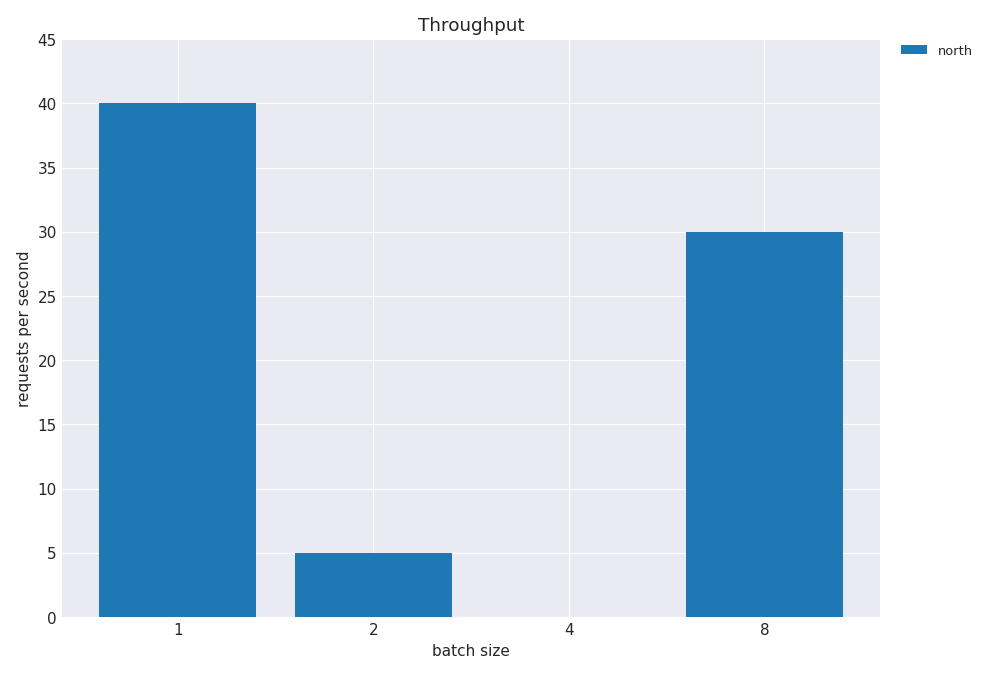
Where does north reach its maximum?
1
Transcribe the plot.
Title: Throughput
x-axis: batch size, ticks 1 2 4 8
y-axis: requests per second, ticks 0 5 10 15 20 25 30 35 40 45
Legend: north
Values:
north: 40 5 0 30
